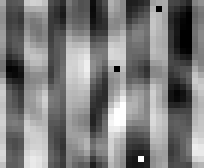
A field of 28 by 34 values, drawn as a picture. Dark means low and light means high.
Lone odd cells: 3, 1 higher and 2 lower than their neighbours. Ninth with the lowest average: top right. Stripes: upright, repeating 5 times.
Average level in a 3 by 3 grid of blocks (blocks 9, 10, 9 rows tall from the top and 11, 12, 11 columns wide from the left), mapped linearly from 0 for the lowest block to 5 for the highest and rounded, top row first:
120 / 252 / 433
